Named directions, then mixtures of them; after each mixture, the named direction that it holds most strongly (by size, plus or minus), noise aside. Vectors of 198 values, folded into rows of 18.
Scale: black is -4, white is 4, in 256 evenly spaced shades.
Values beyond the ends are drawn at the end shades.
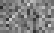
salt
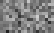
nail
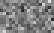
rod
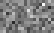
rod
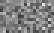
nail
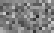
rod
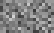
nail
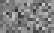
nail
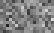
rod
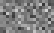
rod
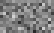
rod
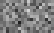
nail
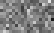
rod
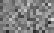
nail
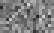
salt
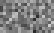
salt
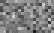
rod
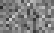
salt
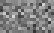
rod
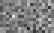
salt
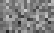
nail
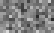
nail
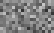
rod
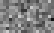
nail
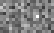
salt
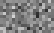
rod
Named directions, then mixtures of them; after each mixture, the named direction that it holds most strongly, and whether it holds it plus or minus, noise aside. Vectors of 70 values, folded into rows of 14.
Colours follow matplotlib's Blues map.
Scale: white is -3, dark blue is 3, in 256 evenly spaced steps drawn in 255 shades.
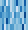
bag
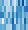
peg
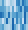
peg, plus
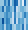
peg, minus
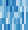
bag, minus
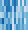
peg, minus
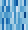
bag, plus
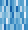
bag, minus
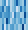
bag, plus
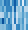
peg, minus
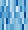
bag, plus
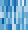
peg, minus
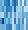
peg, minus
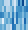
peg, plus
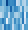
bag, minus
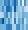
peg, minus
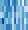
peg, minus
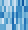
peg, plus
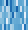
bag, minus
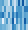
peg, plus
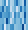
bag, plus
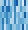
bag, plus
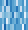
bag, minus
